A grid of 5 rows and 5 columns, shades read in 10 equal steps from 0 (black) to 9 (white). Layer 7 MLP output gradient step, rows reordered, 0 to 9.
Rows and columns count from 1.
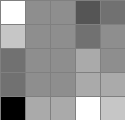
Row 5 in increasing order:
0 6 6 7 9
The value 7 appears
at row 2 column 1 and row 5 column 5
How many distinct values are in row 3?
3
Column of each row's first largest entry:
1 1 4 4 4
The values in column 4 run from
3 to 9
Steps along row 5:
up same up down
